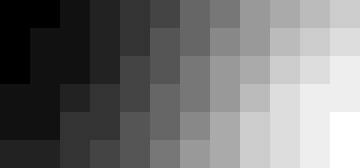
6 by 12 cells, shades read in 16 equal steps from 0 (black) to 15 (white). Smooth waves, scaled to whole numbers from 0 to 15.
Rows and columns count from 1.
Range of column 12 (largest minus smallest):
3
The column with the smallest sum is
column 1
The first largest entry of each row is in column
12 12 12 11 12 12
